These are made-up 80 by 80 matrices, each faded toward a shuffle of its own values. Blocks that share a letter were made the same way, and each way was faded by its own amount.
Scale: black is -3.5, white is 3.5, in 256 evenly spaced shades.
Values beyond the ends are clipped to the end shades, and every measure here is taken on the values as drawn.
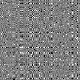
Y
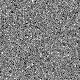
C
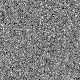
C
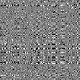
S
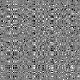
Y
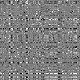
S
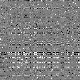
S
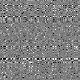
S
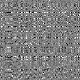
S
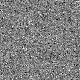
C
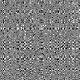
Y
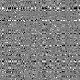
S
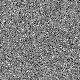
C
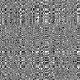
Y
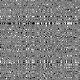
S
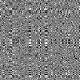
Y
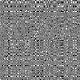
Y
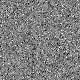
C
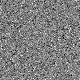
C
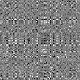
Y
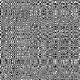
Y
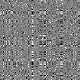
Y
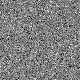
C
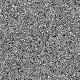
C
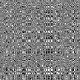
Y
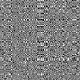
Y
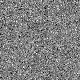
C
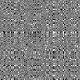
Y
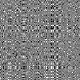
Y
